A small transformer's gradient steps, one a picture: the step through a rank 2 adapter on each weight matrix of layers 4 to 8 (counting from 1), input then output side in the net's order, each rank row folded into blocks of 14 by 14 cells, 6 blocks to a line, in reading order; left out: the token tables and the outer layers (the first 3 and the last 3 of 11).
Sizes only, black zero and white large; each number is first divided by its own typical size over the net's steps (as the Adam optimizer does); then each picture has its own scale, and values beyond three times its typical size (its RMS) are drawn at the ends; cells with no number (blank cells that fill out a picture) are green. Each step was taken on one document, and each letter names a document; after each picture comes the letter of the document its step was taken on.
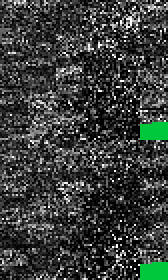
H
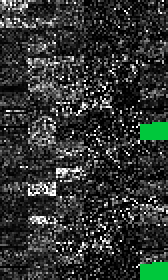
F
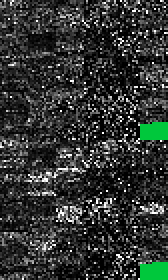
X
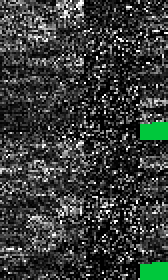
X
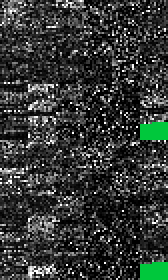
F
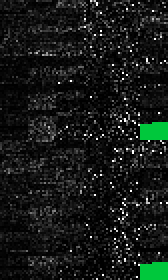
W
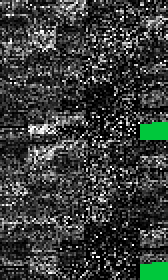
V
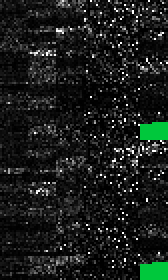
W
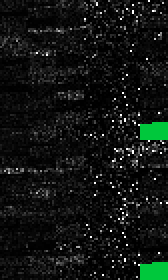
W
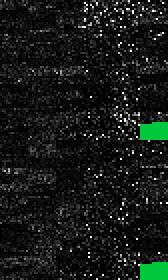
W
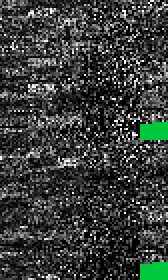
H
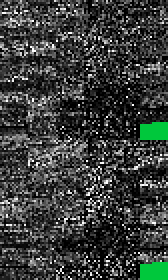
V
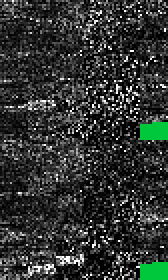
F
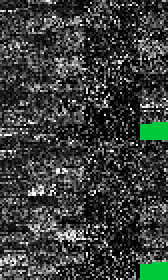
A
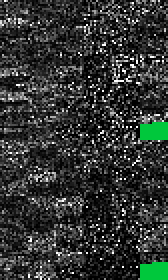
F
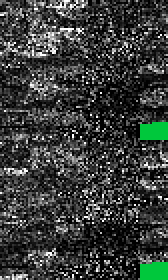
V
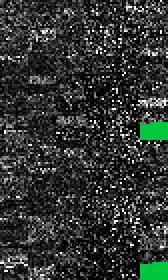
X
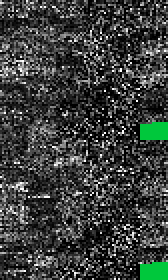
V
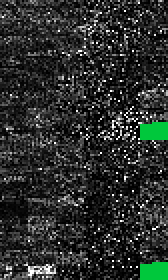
F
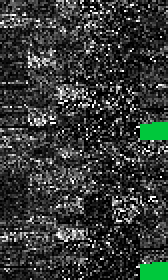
F
